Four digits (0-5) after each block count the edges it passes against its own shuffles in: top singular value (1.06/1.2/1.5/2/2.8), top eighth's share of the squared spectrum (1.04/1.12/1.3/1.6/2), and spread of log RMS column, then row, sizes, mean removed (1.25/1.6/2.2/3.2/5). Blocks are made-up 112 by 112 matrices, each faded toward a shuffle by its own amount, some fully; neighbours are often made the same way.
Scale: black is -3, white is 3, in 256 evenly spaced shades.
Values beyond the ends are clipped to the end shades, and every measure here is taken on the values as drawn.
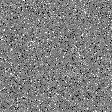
2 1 0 0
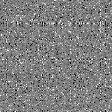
4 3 2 2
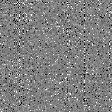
4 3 2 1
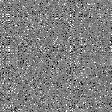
4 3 2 1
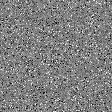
2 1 0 0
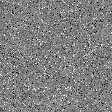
2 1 0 0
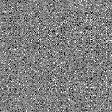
4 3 2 1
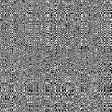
5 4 4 3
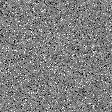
0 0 0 0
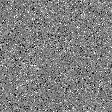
2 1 0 0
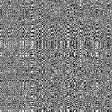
5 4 4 3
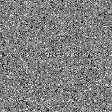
3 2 1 2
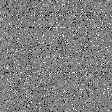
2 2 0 2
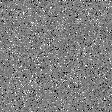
0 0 0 1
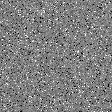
0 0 0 0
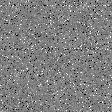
1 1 0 1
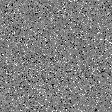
0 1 0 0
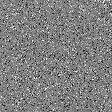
0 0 0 0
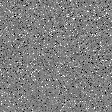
0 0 0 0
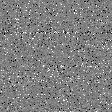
1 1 0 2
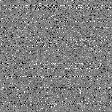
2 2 0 3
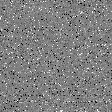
0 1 0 1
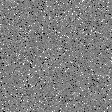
0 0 0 0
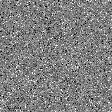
2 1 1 0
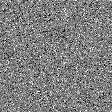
1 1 0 0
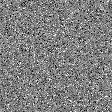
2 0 0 0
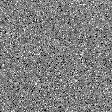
3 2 0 0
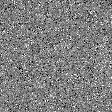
2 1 0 0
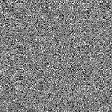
4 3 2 2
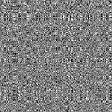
5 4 3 3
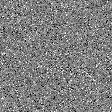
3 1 0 0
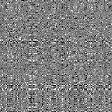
5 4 3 3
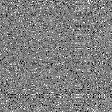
4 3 1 2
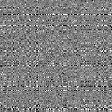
5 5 3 4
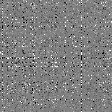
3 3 3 3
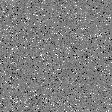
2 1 1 1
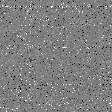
2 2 1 1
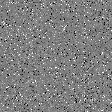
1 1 1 0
